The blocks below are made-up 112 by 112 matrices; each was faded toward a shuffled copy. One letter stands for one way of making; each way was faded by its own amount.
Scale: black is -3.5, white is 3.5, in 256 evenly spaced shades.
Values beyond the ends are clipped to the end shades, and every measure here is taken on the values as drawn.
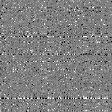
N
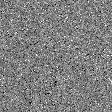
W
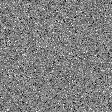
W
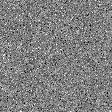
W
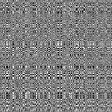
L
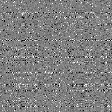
N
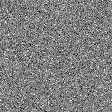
W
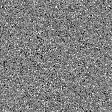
W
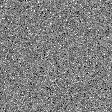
W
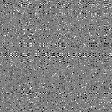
N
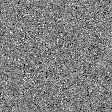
W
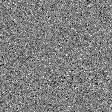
W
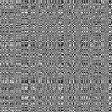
L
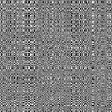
L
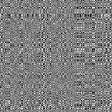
L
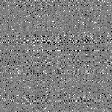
N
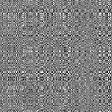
L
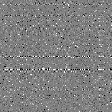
N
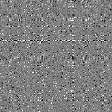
N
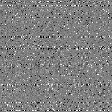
N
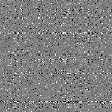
N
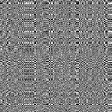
L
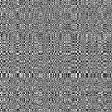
L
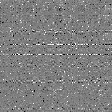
N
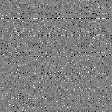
N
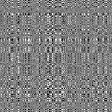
L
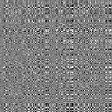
L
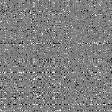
N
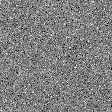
W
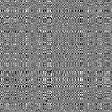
L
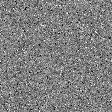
W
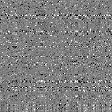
N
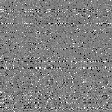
N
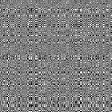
L
